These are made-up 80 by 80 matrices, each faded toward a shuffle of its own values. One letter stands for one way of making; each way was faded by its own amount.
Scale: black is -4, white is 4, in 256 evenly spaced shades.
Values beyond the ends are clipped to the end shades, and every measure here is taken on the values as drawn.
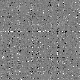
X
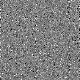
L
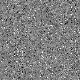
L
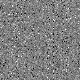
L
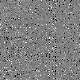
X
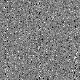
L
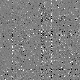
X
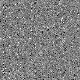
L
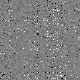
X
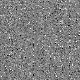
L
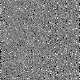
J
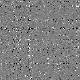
X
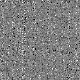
J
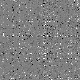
X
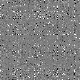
X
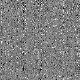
J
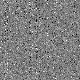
L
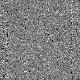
L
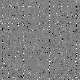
X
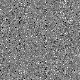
L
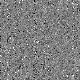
L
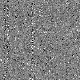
L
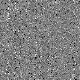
L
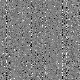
J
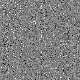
L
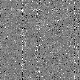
J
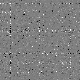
X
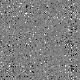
X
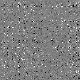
X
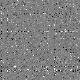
X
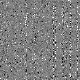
J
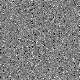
L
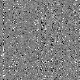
J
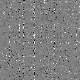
X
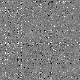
X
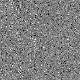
L
